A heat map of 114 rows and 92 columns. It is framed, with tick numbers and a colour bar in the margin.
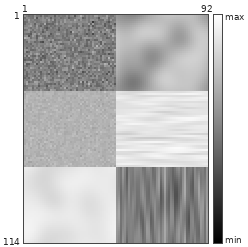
It is made of 3 by 2 panels. Panel 1,1: middling, fine-grained. Panel 1,2: high, smooth. Panel 2,1: high, fine-grained, faint in contrast. Panel 2,2: very high, streaked across, faint in contrast. Panel 3,1: very high, smooth, faint in contrast. Panel 3,2: middling, streaked downward.
